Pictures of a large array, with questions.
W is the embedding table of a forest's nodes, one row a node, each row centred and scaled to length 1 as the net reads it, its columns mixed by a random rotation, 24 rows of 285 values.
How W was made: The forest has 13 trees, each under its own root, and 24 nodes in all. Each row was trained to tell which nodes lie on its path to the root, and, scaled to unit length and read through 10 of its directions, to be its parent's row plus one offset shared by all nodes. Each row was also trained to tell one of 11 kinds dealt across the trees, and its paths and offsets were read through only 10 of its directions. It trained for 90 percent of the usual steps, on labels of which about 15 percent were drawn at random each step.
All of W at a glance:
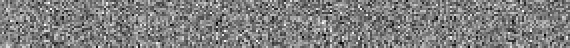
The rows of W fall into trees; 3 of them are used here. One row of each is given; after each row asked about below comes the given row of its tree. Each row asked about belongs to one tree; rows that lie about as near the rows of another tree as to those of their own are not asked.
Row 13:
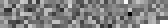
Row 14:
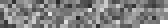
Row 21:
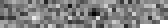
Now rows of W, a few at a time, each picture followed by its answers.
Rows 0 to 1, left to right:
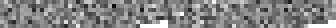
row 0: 13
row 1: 14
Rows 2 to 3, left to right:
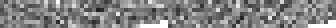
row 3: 13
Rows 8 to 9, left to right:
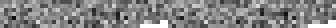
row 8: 21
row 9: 21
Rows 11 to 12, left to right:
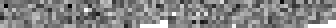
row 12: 14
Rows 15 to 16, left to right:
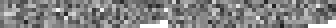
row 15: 14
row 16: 13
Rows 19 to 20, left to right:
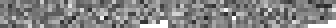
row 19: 13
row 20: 14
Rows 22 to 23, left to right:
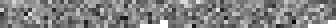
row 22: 21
